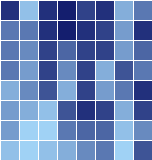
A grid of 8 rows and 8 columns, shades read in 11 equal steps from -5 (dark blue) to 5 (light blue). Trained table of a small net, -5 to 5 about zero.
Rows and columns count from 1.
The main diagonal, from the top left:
-4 0 -3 1 -3 -3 4 -2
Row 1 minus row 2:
-4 4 0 0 1 -1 1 4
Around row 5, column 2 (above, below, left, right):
2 3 3 -2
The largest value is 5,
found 4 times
